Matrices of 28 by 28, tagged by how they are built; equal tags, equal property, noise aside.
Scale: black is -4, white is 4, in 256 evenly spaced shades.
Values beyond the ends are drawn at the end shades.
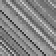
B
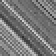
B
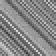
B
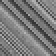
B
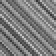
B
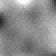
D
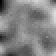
D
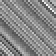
B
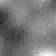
D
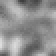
D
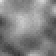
D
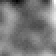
D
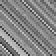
B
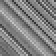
B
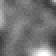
D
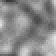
D
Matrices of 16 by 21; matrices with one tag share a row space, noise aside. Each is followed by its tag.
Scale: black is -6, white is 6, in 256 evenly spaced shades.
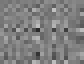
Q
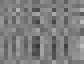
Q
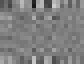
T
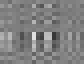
T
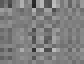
T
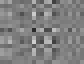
T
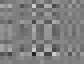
T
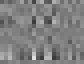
T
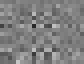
T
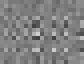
Q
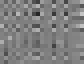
Q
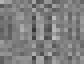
T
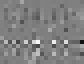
Q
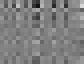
Q
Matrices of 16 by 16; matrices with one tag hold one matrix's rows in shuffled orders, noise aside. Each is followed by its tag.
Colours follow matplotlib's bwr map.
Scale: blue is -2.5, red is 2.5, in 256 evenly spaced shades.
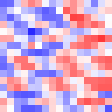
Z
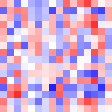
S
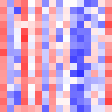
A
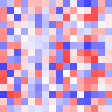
S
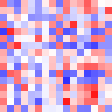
S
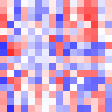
S
